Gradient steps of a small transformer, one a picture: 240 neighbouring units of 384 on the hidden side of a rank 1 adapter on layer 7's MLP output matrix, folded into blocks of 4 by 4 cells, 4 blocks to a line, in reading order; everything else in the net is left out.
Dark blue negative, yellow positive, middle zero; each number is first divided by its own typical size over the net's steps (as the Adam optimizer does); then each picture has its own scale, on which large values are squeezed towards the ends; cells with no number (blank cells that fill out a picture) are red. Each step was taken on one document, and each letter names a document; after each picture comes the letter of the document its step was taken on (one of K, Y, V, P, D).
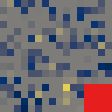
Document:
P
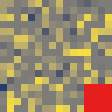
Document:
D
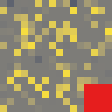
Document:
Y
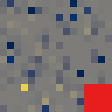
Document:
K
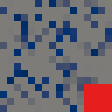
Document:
Y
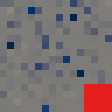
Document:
K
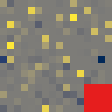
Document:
K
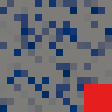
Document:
Y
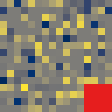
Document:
D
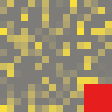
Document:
D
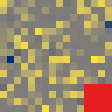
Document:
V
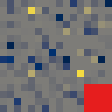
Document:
K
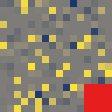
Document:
P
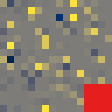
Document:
K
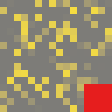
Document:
Y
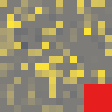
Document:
V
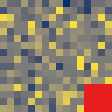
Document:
D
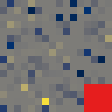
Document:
K
